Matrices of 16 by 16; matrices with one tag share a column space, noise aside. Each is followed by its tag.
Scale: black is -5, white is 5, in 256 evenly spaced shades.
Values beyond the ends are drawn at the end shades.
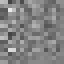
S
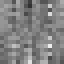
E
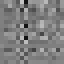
S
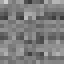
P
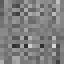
E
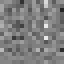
S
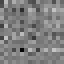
S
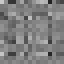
P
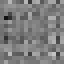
P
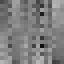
E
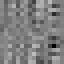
E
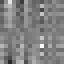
E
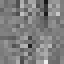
E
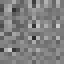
S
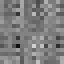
E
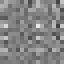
S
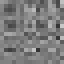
S
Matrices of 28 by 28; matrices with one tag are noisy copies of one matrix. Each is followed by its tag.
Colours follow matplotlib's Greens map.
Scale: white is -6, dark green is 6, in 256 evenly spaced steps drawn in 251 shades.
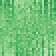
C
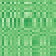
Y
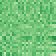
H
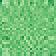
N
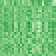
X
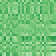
H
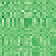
Y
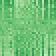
C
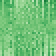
C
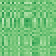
Y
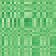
Y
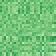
H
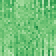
C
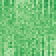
C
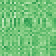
Y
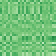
H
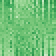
C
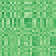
Y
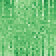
C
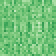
X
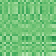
H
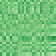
H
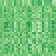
X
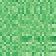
H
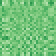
N
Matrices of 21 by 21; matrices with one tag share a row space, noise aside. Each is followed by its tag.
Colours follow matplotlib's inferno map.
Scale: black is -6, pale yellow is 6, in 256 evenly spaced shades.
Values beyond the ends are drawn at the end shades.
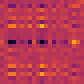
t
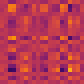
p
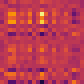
t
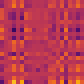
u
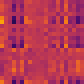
u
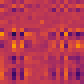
u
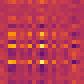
t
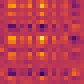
t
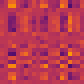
p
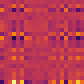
u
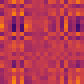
u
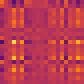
u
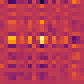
t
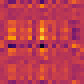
t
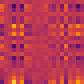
u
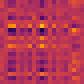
t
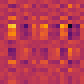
p
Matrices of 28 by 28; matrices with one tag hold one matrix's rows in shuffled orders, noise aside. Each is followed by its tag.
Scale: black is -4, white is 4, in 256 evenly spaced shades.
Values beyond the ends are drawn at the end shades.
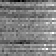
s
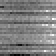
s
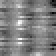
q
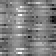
q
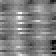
q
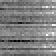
s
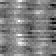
q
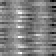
q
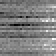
s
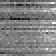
s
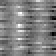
q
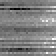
s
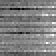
s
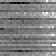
s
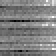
s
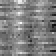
q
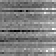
s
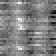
q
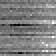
s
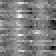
q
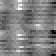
q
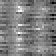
q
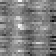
q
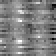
q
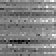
s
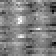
q
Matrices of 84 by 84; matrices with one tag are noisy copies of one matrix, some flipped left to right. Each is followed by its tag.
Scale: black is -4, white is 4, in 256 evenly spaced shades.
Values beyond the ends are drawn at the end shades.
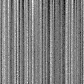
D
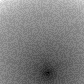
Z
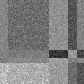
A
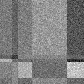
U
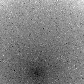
Z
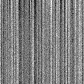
D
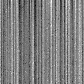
D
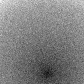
Z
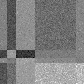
A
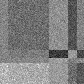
A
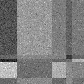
U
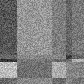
U
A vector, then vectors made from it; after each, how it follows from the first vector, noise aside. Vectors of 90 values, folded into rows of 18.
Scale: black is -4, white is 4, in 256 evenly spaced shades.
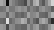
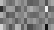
reversed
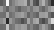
negated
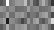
negated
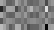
reversed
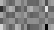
reversed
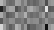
reversed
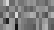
wrapped around
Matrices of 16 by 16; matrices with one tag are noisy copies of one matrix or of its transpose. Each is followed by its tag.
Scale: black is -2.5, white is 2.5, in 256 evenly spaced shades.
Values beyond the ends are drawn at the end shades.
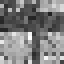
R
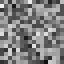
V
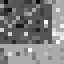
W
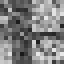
R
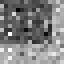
W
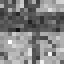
R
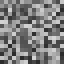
V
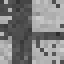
R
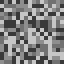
V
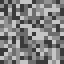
V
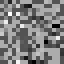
V
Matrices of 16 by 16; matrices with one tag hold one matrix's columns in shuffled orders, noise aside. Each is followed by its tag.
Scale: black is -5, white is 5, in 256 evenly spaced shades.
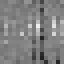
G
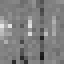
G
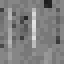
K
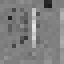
K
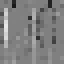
K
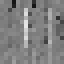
K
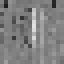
K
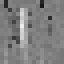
K
